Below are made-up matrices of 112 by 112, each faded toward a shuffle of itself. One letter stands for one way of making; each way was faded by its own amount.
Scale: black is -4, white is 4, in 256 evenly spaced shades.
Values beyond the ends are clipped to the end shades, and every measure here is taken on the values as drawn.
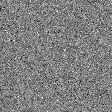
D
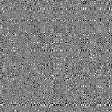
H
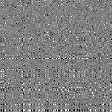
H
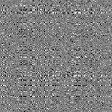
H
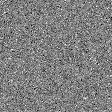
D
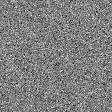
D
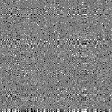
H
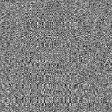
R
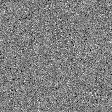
D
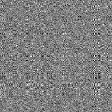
R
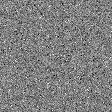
D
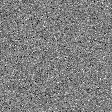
D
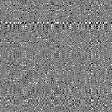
H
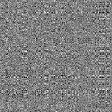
R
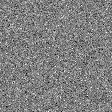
D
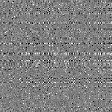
H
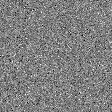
D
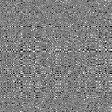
H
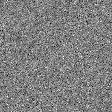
D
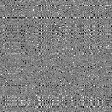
H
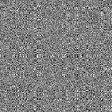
R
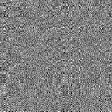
R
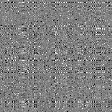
H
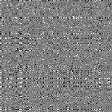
H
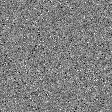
D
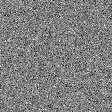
D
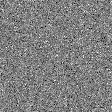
D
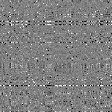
H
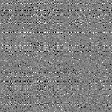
H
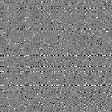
H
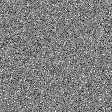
D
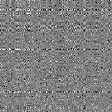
H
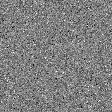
D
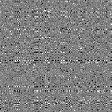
H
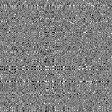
H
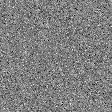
D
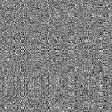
R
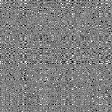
H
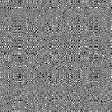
H
